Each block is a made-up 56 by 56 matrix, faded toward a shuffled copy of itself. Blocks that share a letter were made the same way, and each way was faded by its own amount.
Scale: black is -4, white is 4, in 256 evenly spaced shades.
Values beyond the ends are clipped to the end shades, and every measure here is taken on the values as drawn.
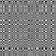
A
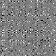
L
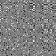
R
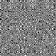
R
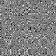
R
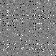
L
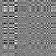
A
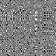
R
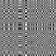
A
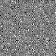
R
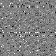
L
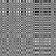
A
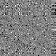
R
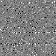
L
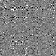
L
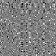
R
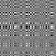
A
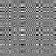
A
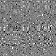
L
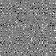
L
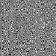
R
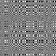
A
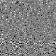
L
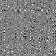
L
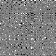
L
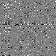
L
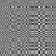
A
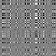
A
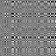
A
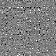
L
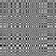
A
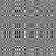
A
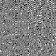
R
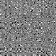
R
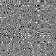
L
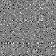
L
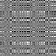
A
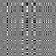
A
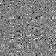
R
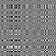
A
